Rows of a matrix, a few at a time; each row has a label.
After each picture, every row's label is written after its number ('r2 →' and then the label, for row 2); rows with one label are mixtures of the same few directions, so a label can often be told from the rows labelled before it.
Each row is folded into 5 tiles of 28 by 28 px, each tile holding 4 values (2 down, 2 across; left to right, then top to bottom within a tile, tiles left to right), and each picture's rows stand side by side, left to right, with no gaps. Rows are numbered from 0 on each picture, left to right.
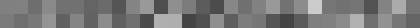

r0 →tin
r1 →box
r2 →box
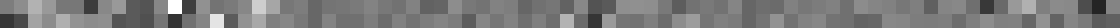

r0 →box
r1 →box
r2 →box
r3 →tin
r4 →box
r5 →box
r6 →box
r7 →tin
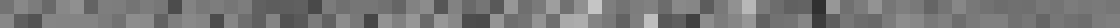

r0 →box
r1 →box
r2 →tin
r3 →box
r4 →tin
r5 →tin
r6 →box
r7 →box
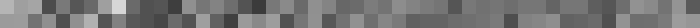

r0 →tin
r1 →tin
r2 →box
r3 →tin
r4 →tin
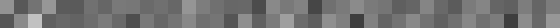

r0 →box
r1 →tin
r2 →box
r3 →tin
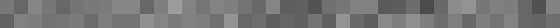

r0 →box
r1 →tin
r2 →tin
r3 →tin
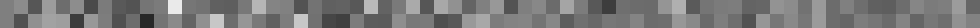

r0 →box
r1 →box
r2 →box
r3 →box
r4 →tin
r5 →tin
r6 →tin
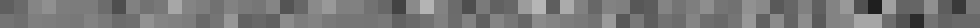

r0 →tin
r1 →tin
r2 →tin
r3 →tin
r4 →tin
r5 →tin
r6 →box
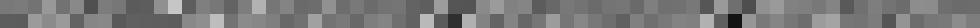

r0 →box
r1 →box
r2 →box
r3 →box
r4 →box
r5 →box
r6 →tin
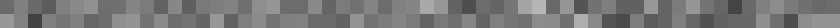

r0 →box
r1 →box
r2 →box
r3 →tin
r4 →box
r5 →tin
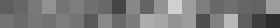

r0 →tin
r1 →tin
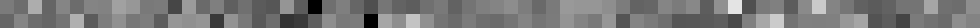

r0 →box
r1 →box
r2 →tin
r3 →box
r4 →tin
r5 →box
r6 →box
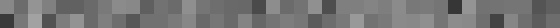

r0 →box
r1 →tin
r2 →box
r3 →box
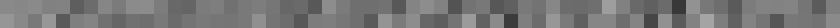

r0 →tin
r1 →tin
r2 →tin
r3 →tin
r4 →tin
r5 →box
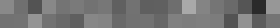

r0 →box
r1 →tin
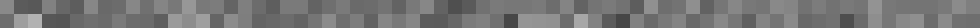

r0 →box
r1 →box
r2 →tin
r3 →tin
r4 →box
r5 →tin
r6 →box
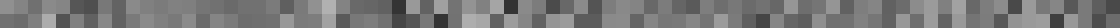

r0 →tin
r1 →tin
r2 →tin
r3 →box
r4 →box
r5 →box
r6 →tin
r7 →box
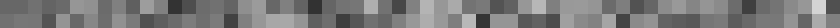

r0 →tin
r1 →tin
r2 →box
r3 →tin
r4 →tin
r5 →tin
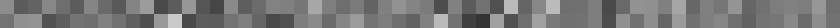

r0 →box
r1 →box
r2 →box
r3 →box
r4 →tin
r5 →tin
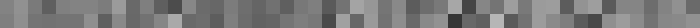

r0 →tin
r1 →box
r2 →tin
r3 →box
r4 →box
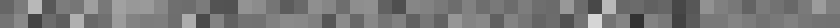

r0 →box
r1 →tin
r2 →tin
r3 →box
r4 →box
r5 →tin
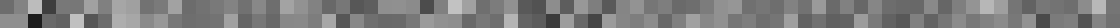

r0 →box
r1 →tin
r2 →tin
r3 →tin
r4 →box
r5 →tin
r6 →box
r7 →tin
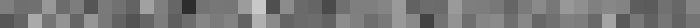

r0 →box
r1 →tin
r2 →tin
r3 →box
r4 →tin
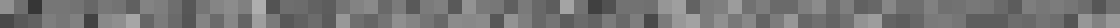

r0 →tin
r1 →tin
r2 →tin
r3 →box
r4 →tin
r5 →tin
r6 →box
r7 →tin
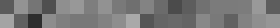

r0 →box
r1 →tin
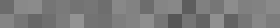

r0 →box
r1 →box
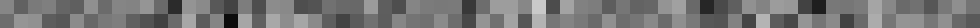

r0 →box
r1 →tin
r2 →box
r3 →tin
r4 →tin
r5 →tin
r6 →box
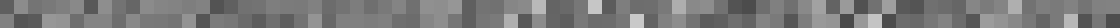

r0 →box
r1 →tin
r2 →box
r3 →tin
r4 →box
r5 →tin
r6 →box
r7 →tin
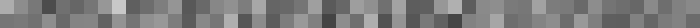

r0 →tin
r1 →tin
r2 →tin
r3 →box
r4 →box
